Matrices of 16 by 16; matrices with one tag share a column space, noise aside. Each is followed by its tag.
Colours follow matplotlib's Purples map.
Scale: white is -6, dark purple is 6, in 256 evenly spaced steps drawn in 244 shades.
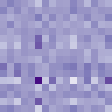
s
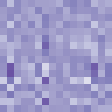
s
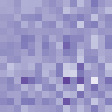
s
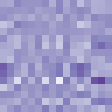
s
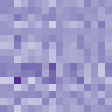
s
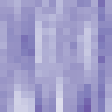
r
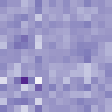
s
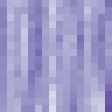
r
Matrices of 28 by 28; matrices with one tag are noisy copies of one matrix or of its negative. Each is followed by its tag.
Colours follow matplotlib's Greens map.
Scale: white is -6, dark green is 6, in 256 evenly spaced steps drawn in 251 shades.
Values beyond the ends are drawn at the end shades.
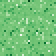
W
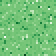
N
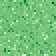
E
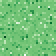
N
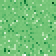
E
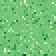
E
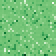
E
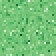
W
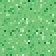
W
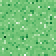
N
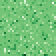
E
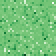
E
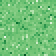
N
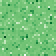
N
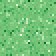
W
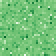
N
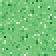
N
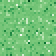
W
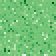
E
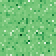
W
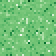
W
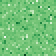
N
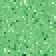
E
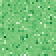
N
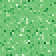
W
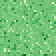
E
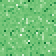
W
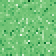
W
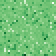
E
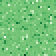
N
